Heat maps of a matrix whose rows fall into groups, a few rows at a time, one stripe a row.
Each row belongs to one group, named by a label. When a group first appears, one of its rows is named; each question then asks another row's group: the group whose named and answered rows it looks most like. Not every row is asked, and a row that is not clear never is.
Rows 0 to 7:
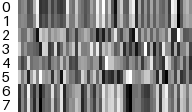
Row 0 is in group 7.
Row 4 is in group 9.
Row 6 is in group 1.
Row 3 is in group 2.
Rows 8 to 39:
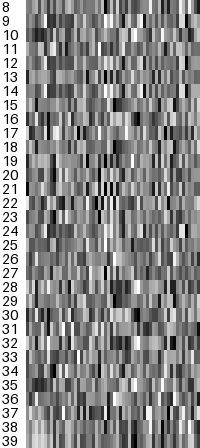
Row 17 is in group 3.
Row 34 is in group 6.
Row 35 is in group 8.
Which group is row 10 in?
8
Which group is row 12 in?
7
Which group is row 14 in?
7
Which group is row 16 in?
1
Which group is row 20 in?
6
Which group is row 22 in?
2
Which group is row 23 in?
6
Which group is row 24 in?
7
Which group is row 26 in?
9
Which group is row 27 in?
3
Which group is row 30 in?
1
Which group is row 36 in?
9
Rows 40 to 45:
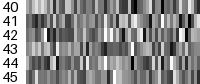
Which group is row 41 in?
8
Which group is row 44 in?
2
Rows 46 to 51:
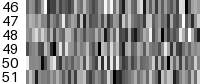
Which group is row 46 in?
7
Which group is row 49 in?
6
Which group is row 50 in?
2
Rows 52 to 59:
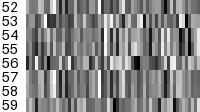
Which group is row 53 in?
7
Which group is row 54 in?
8
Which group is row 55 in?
8
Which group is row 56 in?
1
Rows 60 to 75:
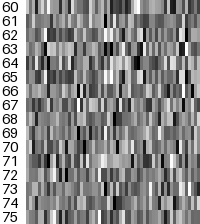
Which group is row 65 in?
7
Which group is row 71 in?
2
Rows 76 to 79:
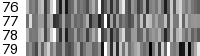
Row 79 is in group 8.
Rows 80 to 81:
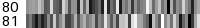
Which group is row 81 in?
8
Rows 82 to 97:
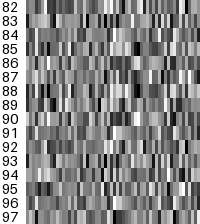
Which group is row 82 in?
7
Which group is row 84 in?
9
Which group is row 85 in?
1
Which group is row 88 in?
1
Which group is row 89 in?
6
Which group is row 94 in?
8
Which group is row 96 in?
9
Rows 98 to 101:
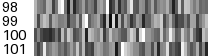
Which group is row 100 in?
8
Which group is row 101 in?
9
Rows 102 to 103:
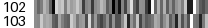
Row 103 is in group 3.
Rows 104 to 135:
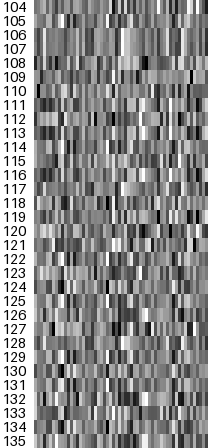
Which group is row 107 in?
9
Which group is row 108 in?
1
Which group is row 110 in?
3
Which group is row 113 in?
8
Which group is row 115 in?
2
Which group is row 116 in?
8
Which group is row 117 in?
9
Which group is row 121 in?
7
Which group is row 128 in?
9
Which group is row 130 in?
6
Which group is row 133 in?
2
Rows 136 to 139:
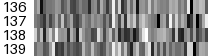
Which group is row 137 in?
8
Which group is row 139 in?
7
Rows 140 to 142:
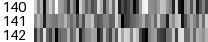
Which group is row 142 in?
1
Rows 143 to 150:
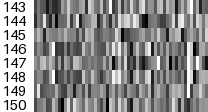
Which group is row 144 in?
1
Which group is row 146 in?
7
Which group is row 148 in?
7
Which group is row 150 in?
6
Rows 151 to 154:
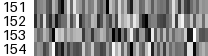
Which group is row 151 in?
6
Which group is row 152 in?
1
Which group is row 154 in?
7
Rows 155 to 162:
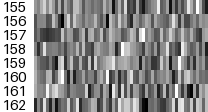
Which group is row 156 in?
6
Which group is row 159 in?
2
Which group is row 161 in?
8
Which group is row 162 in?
1
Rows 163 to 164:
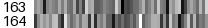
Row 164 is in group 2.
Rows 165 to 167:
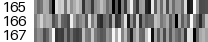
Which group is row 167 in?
7
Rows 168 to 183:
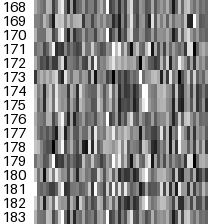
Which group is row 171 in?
7
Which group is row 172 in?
2
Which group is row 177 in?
2
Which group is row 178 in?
2
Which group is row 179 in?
7
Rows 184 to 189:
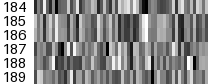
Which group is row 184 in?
1
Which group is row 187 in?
6
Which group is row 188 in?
7
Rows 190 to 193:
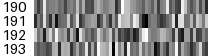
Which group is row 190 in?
9
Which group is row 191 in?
1
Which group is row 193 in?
3
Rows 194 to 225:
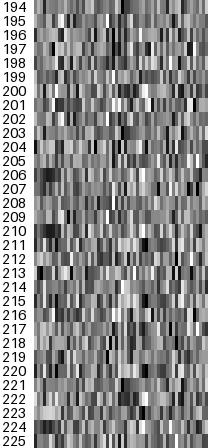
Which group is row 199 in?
2
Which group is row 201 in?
7
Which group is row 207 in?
8
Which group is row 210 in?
8
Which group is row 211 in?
1
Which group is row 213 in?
3
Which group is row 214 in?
9
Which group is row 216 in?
7
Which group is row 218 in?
2
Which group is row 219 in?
6
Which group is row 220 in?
1
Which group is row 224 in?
8
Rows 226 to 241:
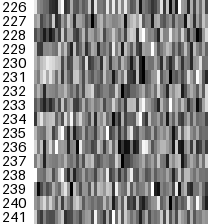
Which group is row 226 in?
2
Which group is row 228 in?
8
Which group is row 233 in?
8
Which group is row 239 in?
3
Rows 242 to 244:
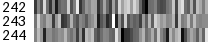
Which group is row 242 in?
1
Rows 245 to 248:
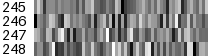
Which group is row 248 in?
7
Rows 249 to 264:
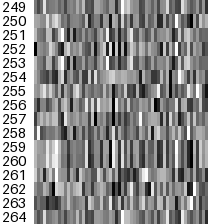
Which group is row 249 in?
9
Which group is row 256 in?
3
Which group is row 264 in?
9
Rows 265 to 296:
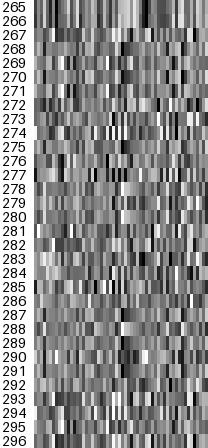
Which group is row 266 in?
1
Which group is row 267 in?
7
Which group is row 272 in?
8
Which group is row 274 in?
2
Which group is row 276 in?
6
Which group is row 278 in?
9
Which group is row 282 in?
7
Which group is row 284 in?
8
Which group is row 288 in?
9
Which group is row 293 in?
7
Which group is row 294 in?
2
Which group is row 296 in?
7
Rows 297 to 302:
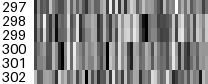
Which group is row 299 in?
1
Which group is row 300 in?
6
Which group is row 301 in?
6
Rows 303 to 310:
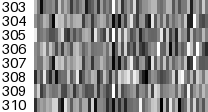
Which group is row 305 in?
2
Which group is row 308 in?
1
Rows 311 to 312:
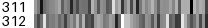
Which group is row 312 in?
9
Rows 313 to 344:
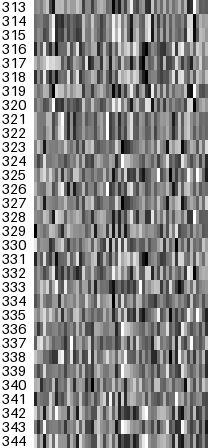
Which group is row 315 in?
7
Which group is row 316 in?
1
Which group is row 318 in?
1
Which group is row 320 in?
7
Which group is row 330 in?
2
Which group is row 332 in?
7
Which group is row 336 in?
9
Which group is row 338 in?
2
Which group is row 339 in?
9
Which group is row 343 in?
9
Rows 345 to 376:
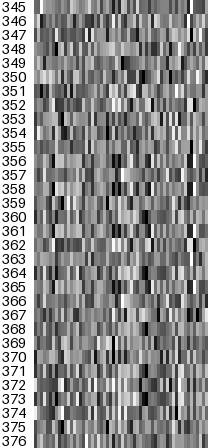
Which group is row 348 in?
2
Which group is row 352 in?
7
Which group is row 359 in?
6
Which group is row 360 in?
1
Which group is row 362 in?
7
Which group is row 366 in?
9
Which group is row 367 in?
8
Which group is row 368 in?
1
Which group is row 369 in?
3
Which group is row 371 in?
1
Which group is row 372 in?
2
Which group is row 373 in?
1
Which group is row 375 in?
6
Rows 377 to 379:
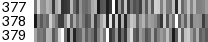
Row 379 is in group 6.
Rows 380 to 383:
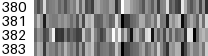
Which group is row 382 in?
7
